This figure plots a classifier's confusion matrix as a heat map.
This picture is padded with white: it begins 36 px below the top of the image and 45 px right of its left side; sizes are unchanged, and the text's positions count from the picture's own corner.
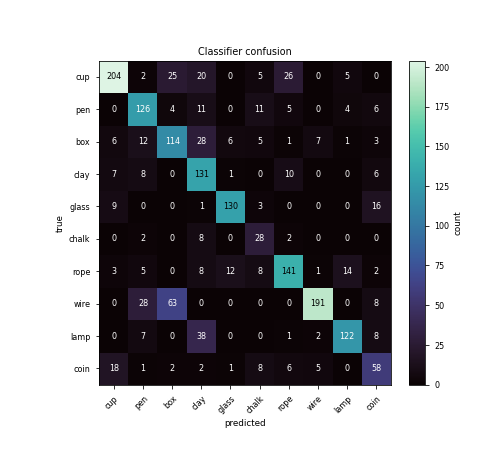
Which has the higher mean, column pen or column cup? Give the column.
cup
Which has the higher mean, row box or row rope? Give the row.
rope
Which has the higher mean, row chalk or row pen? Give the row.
pen
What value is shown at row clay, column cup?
7
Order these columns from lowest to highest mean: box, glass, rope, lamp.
lamp, glass, rope, box
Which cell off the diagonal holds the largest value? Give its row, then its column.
wire, box
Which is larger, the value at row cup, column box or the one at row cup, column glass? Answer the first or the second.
the first
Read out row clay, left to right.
7 8 0 131 1 0 10 0 0 6
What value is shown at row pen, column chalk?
11
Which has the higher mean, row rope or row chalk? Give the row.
rope
